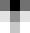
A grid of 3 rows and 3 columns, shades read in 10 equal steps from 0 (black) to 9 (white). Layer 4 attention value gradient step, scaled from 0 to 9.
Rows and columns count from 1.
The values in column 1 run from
4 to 9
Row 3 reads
9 7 9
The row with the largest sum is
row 3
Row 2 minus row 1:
4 5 4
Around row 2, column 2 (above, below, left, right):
0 7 8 8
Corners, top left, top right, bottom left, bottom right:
4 4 9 9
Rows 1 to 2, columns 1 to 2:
4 0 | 8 5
